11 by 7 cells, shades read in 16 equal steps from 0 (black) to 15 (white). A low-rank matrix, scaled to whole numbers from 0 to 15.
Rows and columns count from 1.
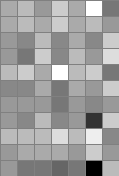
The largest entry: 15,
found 2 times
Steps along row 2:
up down up down up down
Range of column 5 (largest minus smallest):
4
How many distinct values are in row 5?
5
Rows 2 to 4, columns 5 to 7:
10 11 9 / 10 8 12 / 11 9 13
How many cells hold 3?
1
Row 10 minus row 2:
-1 -1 0 -2 -1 1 0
